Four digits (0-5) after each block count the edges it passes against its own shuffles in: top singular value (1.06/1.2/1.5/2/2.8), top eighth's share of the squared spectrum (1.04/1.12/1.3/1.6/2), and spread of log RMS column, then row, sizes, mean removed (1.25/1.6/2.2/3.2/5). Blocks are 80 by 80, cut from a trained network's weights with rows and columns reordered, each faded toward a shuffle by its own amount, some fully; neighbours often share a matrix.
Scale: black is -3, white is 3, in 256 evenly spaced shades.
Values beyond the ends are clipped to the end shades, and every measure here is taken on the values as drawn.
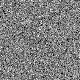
0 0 0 0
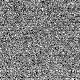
3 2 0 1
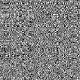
4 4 2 2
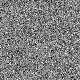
0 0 0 0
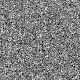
2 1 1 0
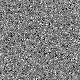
0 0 0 0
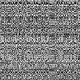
4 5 2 3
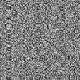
4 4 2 0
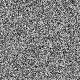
0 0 0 0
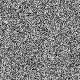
1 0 0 0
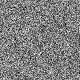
1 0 0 0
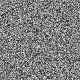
0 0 0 0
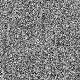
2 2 0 0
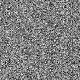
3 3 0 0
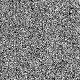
2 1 0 0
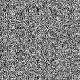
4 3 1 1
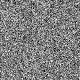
1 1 0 0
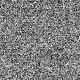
1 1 0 0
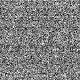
3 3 1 0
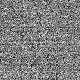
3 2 0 0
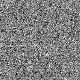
1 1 0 0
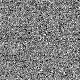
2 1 0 0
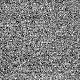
2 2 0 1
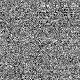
2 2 0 1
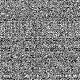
3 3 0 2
